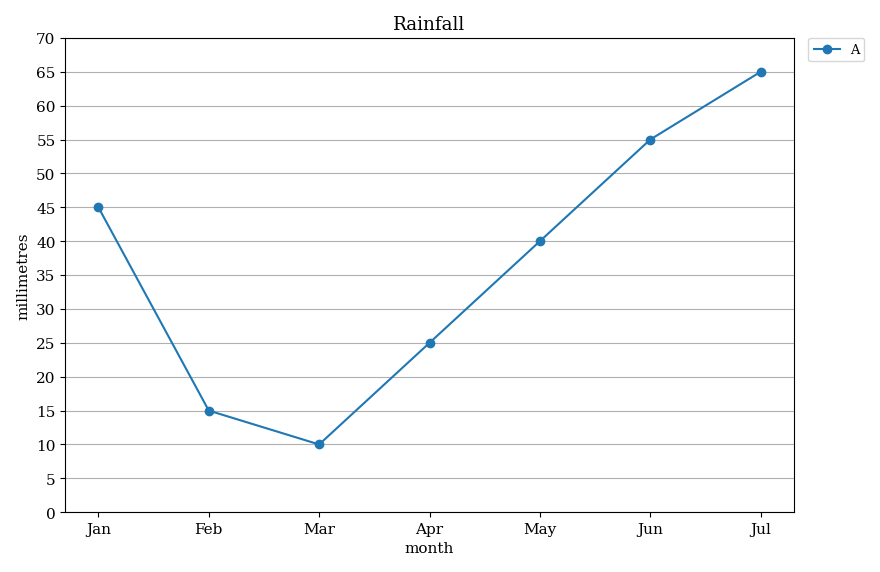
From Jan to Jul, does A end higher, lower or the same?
higher
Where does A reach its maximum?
Jul
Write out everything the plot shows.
Title: Rainfall
x-axis: month, ticks Jan Feb Mar Apr May Jun Jul
y-axis: millimetres, ticks 0 5 10 15 20 25 30 35 40 45 50 55 60 65 70
Legend: A
Values:
A: 45 15 10 25 40 55 65
